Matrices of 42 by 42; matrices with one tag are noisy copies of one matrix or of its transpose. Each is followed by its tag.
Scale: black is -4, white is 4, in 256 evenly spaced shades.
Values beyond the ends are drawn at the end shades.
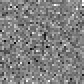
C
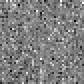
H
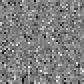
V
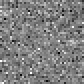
H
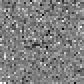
C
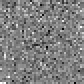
C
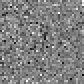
C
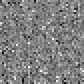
V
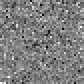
C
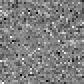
H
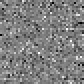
V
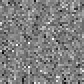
V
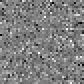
V
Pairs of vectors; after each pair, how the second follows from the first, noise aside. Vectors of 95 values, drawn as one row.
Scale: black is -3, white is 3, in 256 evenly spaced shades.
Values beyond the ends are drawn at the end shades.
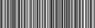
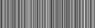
shrunk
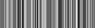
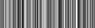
copied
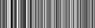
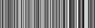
reversed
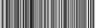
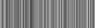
shrunk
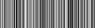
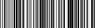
scaled up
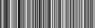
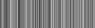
shrunk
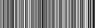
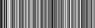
reversed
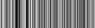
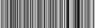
reversed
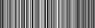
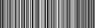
copied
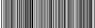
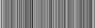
shrunk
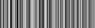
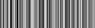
copied
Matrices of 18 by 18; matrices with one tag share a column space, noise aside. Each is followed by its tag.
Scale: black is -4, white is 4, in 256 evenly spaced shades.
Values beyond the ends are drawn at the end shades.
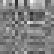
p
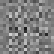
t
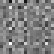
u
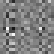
t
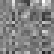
p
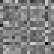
u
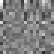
p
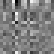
p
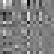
p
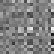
t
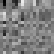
p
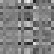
u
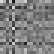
u
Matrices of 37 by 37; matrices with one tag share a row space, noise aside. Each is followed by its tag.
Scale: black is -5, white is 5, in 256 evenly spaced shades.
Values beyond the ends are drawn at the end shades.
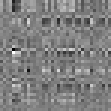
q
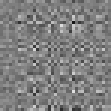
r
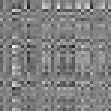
q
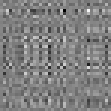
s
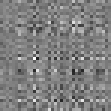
r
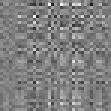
r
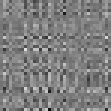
s
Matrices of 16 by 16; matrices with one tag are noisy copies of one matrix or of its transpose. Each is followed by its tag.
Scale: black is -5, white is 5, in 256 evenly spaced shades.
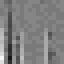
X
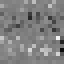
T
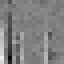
X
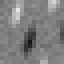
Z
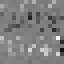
T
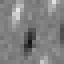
Z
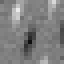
Z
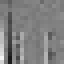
X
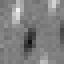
Z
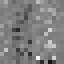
T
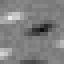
Z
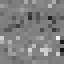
T
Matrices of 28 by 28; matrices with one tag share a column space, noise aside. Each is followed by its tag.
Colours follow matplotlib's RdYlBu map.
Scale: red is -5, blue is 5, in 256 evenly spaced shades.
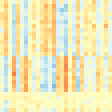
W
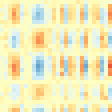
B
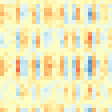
B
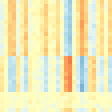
W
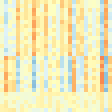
W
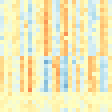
W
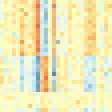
W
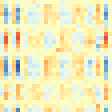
B
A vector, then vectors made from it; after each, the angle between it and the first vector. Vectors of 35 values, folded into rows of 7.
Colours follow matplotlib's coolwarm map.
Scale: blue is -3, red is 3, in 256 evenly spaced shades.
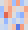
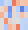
partly opposed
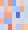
partly aligned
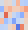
nearly parallel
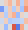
partly aligned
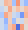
nearly parallel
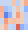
nearly opposite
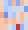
nearly opposite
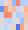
nearly parallel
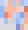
nearly parallel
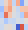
nearly parallel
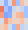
nearly opposite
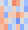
partly opposed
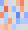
orthogonal
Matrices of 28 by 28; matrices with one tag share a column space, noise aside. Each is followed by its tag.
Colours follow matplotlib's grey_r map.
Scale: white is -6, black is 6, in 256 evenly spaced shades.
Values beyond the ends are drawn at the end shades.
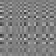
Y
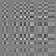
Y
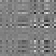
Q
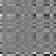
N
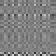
N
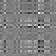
Q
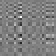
Y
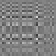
Y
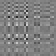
Y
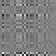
N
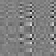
Y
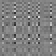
Y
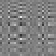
Y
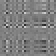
Q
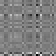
N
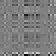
N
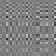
Y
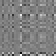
N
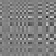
Y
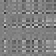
Q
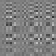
Y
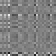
N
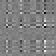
Q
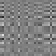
Y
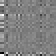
N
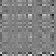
N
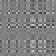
Q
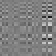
Y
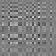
Y
